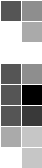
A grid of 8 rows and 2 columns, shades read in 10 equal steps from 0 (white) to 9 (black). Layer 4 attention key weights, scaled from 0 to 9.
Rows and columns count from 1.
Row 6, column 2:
7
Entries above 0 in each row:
2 1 0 2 2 2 2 1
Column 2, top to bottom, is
4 3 0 4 9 7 2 2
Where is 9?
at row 5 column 2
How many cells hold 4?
2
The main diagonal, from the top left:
6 3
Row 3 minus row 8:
0 -2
